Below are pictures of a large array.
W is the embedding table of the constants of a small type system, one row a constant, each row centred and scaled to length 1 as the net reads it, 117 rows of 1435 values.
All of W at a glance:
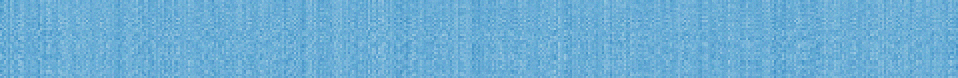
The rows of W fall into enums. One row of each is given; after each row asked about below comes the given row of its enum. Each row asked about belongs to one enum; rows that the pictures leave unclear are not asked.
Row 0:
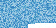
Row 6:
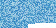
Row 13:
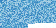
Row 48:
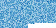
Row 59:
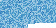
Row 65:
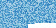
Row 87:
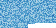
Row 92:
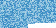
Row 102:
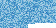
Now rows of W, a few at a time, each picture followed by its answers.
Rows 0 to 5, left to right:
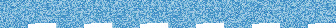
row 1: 92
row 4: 102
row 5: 0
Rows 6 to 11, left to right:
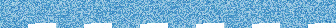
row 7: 92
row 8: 59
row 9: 59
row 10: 92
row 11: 65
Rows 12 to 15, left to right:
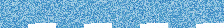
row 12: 6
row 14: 48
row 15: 92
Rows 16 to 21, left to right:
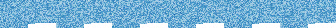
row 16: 0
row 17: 92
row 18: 13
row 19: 102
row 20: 0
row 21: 92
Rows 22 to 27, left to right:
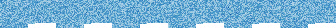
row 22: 13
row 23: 59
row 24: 65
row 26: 102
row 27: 6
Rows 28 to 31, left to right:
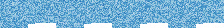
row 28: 6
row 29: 87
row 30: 102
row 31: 102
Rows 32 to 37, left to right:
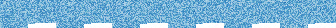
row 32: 92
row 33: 6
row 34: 6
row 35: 65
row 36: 13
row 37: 59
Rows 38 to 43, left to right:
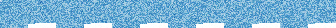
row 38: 59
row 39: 65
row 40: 6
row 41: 102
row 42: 13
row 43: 92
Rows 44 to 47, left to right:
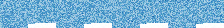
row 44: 92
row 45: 102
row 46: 48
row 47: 87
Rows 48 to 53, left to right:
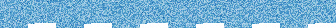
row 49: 0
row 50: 59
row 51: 87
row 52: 87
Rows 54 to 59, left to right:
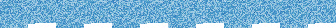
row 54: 59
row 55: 13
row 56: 13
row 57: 92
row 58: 59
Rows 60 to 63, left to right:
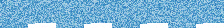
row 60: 13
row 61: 65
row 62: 0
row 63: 87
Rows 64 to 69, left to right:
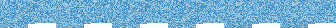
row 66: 102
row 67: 102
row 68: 6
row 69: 6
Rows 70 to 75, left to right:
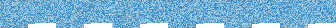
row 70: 6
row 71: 102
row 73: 0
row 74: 87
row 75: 59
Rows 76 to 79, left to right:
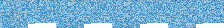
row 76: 92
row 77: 6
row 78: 6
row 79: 87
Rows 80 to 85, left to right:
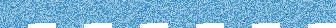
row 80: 0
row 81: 59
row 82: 102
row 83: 87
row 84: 48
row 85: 102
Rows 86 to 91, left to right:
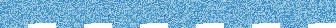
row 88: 87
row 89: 102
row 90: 59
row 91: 92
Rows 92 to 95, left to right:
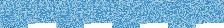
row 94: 13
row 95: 59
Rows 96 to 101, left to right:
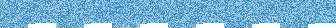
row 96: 102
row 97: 92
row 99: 102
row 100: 6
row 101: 0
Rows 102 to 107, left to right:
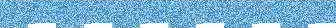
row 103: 59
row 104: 92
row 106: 13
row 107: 6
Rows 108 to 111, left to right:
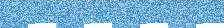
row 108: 6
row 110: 65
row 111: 87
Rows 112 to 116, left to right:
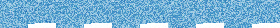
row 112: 65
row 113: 59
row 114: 59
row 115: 92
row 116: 13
